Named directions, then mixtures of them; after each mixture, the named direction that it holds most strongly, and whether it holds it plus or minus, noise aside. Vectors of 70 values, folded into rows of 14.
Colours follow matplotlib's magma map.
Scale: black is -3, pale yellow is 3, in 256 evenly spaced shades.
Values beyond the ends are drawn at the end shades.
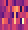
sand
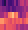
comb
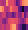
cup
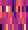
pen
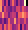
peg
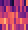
comb, plus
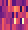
sand, plus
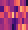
cup, minus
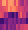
comb, minus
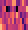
pen, minus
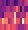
sand, plus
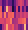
pen, plus
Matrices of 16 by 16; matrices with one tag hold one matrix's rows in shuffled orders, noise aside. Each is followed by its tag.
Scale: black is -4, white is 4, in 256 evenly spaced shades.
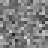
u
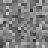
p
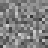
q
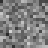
u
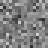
p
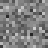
q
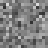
p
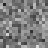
p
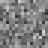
q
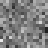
u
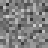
q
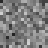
u
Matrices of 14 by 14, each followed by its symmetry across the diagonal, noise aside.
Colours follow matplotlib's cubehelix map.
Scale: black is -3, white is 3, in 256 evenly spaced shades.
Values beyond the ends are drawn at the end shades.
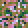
antisymmetric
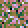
antisymmetric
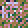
symmetric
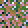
antisymmetric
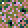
symmetric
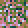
antisymmetric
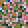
antisymmetric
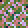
symmetric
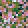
antisymmetric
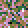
antisymmetric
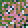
symmetric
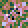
symmetric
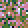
antisymmetric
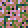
symmetric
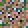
symmetric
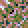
symmetric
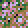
symmetric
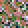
antisymmetric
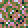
symmetric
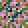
symmetric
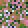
antisymmetric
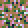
antisymmetric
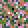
antisymmetric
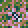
symmetric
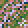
symmetric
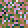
antisymmetric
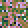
antisymmetric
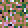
antisymmetric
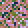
symmetric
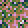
symmetric
